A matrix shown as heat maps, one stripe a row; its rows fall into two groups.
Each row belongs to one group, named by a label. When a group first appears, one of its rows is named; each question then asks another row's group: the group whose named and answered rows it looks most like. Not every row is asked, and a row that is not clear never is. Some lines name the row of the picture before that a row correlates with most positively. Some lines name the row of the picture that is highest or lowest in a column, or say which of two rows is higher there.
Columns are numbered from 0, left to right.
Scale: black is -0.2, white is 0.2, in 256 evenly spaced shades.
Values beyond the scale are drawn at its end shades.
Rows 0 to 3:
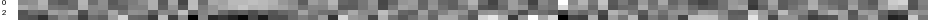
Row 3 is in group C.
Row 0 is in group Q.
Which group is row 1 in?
Q
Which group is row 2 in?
C
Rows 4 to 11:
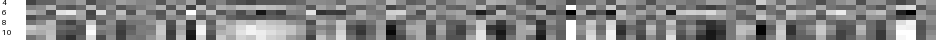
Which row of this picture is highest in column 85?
6
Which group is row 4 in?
C
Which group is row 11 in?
Q
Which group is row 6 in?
C
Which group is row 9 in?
Q
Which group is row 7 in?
C
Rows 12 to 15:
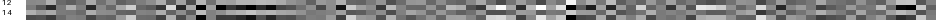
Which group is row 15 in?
C
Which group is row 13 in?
C
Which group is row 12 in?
Q
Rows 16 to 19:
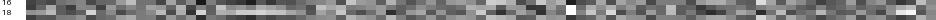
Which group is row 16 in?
C
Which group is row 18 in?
Q
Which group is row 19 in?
C
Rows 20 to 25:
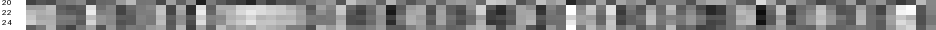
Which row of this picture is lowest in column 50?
25
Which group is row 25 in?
Q
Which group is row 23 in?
Q
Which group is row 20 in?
C
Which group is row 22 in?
Q
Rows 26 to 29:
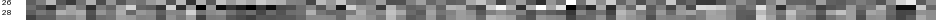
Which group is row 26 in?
Q
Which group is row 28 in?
C
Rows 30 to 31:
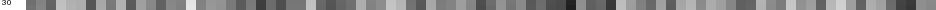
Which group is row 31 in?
C
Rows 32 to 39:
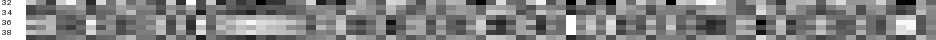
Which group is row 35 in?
Q
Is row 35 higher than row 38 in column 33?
Yes
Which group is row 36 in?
Q
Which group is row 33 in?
C
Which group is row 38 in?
Q
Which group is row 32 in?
C
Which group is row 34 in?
C
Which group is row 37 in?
Q
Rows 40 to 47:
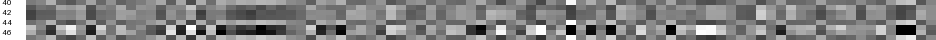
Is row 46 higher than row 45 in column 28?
No
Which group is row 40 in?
Q
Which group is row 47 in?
Q
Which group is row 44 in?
Q
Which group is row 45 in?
C
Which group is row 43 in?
C
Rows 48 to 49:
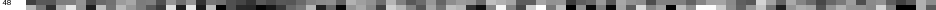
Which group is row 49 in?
C
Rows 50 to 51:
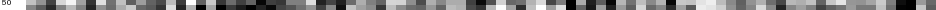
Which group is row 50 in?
C
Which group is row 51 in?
C
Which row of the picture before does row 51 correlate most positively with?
49
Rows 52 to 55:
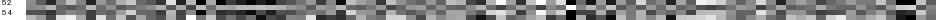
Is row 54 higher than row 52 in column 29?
Yes
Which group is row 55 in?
C
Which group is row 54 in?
C
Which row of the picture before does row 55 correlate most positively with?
50
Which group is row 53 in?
Q
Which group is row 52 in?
C
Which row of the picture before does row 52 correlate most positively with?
51
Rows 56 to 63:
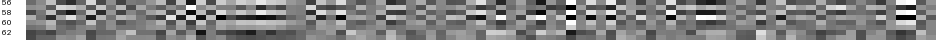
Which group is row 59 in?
C
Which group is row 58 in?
Q
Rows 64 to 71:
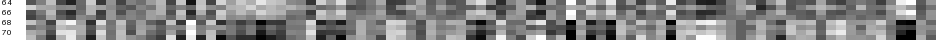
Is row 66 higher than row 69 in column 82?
No
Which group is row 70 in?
C
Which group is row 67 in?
Q
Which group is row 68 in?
C
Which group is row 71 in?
C
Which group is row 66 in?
Q
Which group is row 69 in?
C
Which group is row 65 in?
Q
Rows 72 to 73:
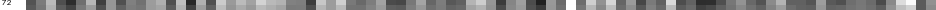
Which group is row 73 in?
Q
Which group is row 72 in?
Q
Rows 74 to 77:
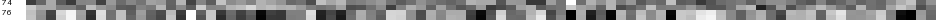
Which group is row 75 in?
Q
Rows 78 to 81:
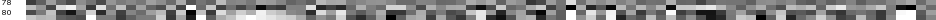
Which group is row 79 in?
C
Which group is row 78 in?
Q
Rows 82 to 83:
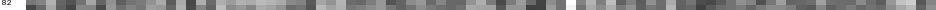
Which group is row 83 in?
Q
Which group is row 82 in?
Q
